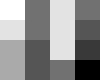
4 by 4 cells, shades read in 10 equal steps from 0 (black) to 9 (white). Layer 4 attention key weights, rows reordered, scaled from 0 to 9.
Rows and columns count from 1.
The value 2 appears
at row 3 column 4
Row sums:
25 23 19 13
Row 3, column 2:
3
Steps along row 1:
down up down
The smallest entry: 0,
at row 4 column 4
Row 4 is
6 3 4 0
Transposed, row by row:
9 8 6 6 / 4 4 3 3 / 8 8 8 4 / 4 3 2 0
